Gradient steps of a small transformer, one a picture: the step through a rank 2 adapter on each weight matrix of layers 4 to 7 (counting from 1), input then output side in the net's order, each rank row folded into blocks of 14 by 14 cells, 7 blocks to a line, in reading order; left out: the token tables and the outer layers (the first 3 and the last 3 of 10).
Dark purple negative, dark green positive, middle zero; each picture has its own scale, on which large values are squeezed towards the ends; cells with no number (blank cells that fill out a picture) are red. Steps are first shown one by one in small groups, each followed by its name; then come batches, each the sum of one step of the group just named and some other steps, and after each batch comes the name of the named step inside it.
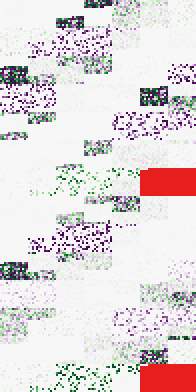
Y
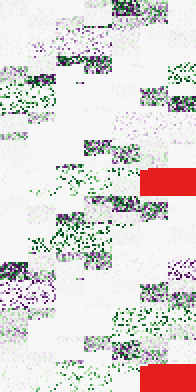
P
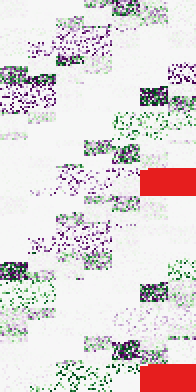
Y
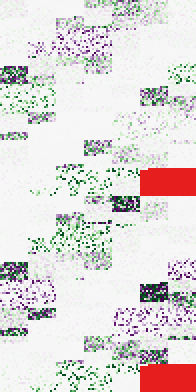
P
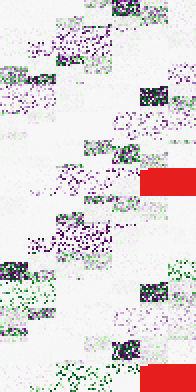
Y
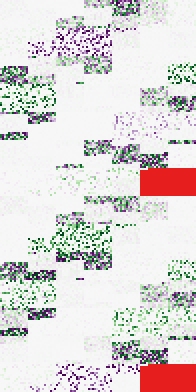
P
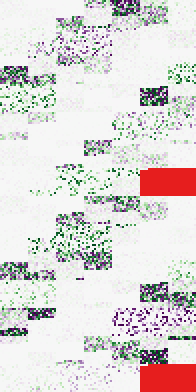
Y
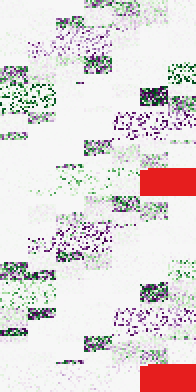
P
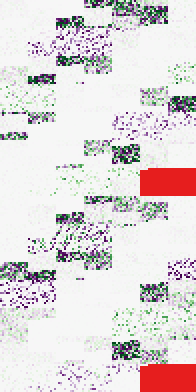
P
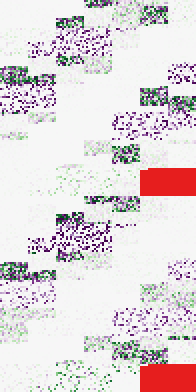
Y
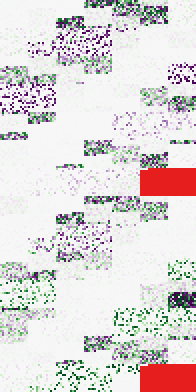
Y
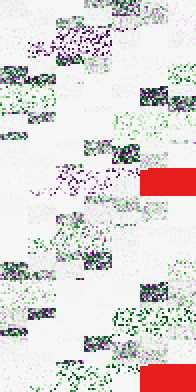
P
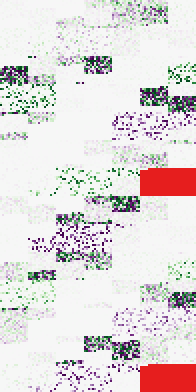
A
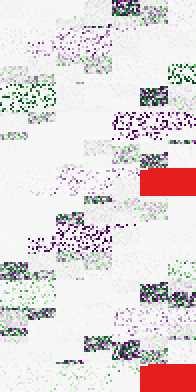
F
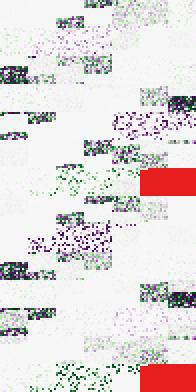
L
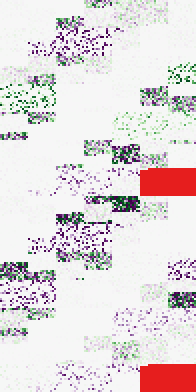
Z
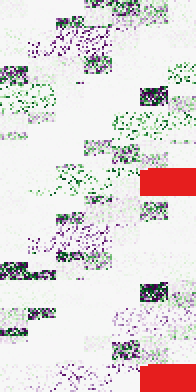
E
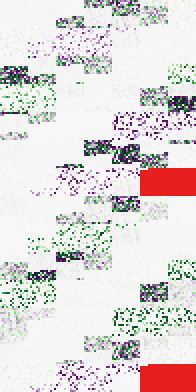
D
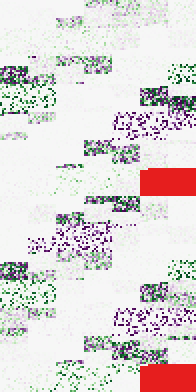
L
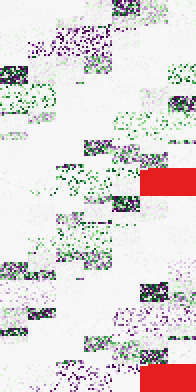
Z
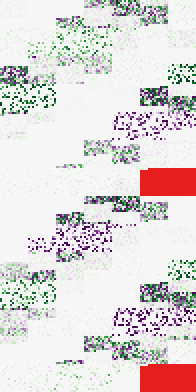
L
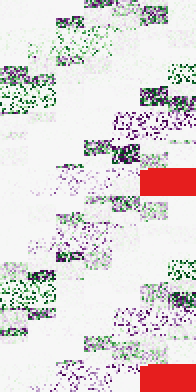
D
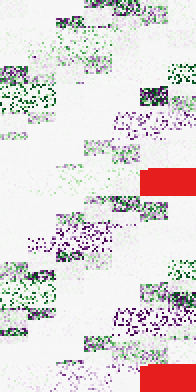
E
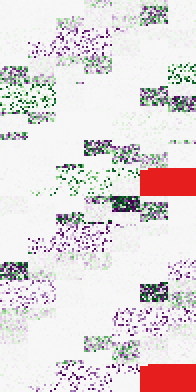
Z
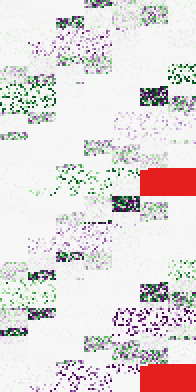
E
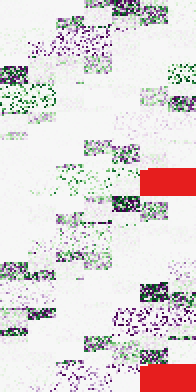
Z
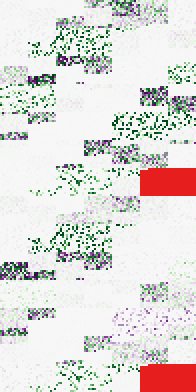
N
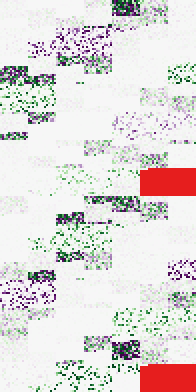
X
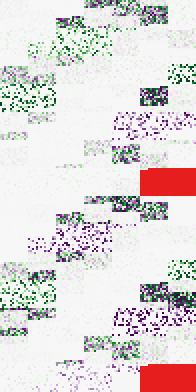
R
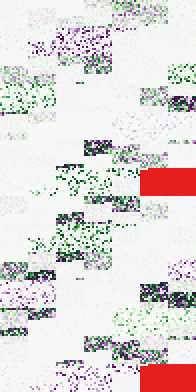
X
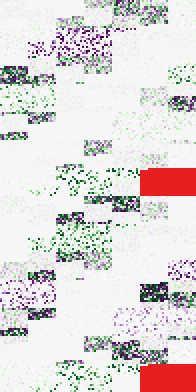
X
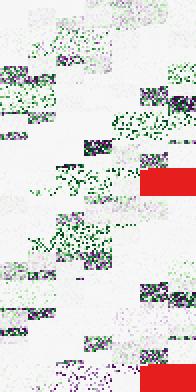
N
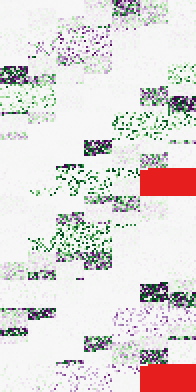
N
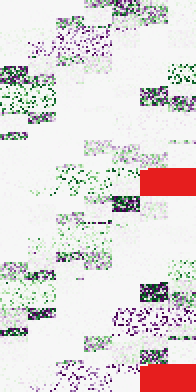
R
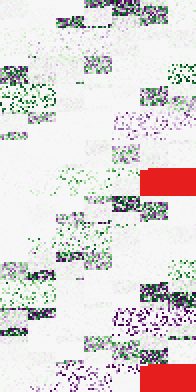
R
